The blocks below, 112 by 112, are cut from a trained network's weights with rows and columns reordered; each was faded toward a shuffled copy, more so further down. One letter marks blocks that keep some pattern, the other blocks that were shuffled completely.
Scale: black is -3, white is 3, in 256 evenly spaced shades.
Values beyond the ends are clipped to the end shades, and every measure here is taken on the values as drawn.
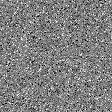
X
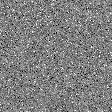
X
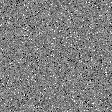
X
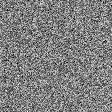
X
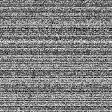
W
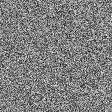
X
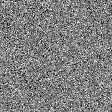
X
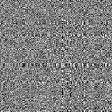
W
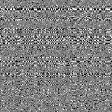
W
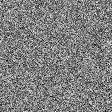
X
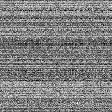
W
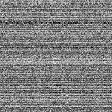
W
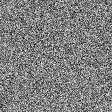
X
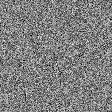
X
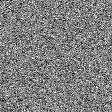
X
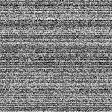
W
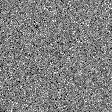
X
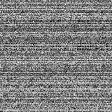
W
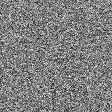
X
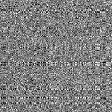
W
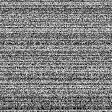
W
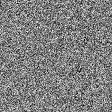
X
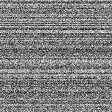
W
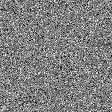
X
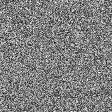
X
